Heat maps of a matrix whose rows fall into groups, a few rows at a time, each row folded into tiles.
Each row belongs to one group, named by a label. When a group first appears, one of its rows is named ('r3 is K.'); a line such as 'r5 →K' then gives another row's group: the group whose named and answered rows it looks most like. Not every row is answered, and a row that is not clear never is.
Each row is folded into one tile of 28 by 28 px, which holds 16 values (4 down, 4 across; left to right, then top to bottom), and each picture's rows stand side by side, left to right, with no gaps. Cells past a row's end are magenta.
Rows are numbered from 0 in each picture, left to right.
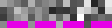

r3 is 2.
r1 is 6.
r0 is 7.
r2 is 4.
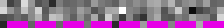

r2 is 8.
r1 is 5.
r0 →2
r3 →4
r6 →6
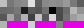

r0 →6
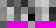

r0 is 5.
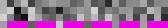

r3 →5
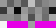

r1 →6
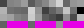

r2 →6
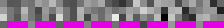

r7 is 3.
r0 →8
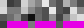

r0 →2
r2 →7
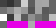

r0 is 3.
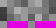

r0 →7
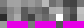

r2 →8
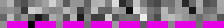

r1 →2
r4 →2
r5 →8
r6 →3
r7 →2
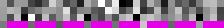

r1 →3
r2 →5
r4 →2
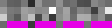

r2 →5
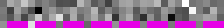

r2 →3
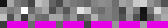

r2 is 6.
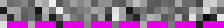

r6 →4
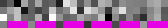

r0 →3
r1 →4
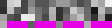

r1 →8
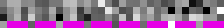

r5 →5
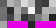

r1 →2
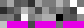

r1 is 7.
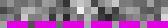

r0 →4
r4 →7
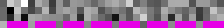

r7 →7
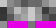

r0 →7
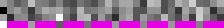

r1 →7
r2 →8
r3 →3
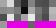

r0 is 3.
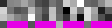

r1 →8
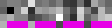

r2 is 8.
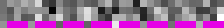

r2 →8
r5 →7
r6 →7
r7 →4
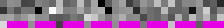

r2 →2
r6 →6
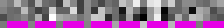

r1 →4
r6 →6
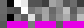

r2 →5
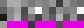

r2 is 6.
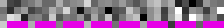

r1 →4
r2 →6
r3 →6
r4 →7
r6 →5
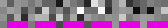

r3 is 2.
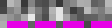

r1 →8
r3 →2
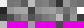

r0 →7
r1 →7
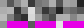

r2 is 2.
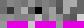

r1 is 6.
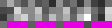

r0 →7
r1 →5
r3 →8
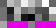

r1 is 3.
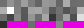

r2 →4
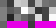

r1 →4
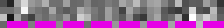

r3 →8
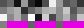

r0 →3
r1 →3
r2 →5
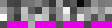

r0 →8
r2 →5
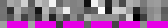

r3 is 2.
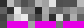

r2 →3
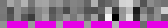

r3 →4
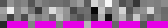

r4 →5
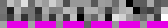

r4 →3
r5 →4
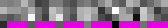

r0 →2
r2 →8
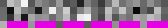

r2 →5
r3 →8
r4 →6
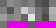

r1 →8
